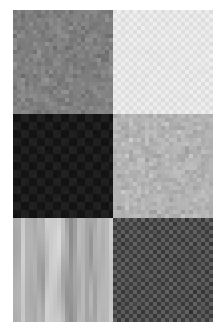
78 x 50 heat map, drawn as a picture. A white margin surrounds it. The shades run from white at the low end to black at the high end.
The table splits into 3 rows of 2 panels. Panel 1,1: middling, fine-grained, faint in contrast. Panel 1,2: very low, checkered, faint in contrast. Panel 2,1: very high, checkered, faint in contrast. Panel 2,2: low, fine-grained, faint in contrast. Panel 3,1: low, streaked downward. Panel 3,2: high, checkered.
